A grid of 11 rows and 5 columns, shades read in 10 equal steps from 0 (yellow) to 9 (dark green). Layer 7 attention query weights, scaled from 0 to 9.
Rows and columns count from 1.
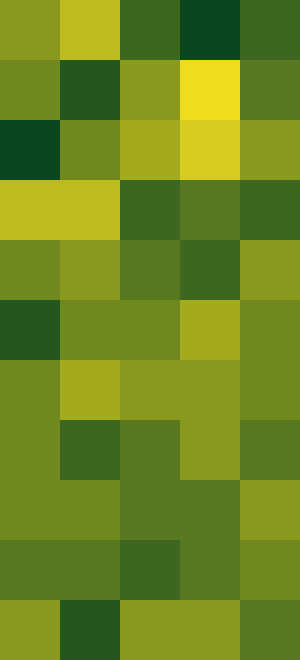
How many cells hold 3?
3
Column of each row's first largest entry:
4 2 1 3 4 1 1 2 3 3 2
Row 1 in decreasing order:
9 7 7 4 2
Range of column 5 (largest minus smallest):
3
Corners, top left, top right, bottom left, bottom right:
4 7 4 6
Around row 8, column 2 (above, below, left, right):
3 5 5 6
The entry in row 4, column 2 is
2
